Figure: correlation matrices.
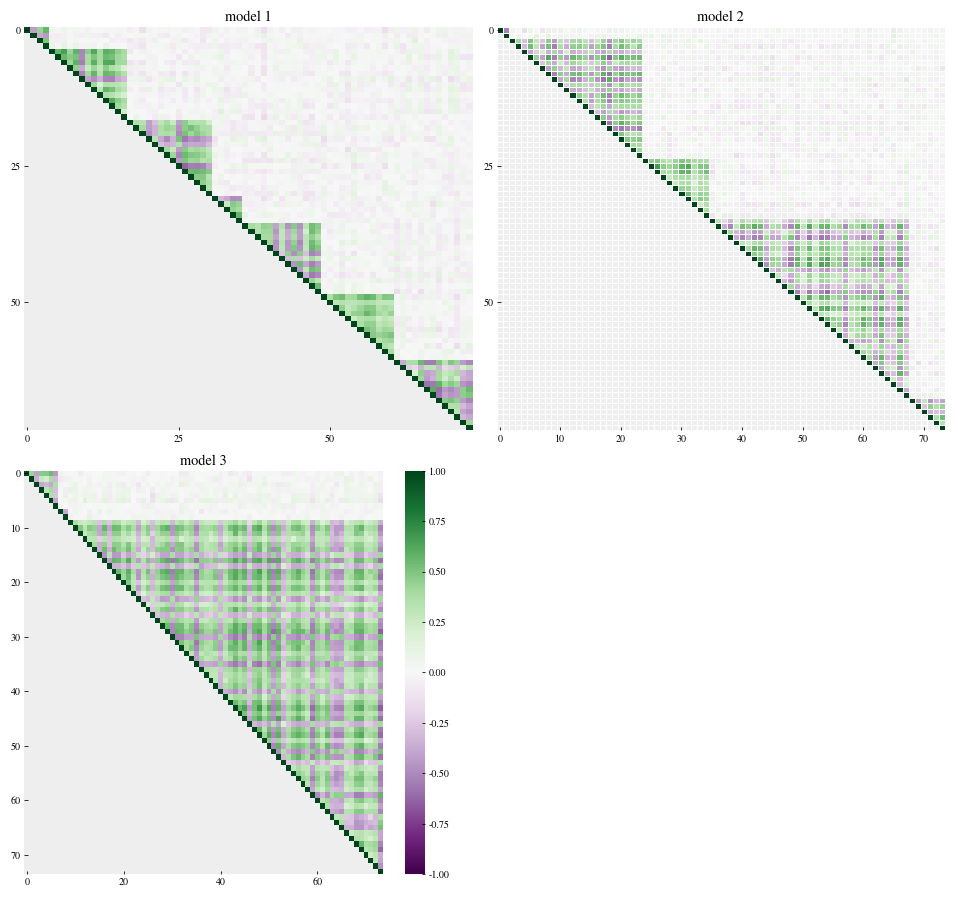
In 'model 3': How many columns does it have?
74
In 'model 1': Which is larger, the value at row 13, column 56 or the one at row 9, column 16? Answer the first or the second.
the first
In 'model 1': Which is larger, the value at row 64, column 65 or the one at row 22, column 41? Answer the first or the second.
the first
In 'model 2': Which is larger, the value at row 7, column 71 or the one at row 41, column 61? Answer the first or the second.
the second
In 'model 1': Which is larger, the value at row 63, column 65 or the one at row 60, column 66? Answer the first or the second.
the first
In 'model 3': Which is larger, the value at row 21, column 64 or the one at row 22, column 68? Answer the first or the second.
the second
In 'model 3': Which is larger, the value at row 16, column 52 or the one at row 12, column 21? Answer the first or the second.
the first
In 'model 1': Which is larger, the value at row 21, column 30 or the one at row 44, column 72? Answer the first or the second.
the second
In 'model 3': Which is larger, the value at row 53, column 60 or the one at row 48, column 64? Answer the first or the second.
the first
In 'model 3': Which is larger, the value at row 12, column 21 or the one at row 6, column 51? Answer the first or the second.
the first
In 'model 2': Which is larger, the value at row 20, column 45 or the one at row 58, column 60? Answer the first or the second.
the second
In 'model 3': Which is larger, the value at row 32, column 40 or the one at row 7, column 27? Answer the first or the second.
the second
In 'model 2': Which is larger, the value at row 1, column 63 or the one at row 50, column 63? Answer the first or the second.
the second
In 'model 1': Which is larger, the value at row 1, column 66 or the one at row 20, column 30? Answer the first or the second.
the first
